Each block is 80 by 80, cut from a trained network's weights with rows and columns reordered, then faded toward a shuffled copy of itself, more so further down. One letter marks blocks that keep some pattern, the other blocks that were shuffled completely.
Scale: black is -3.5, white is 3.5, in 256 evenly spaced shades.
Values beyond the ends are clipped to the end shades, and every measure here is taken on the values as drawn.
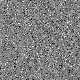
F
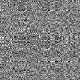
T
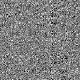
T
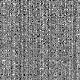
T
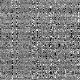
T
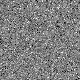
F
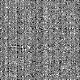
T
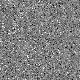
F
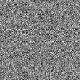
T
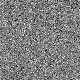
F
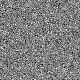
F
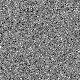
F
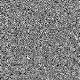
T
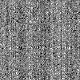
T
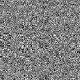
T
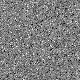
F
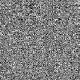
T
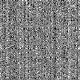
T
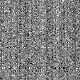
T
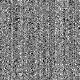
T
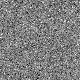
F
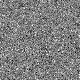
F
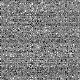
T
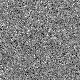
F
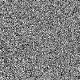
T
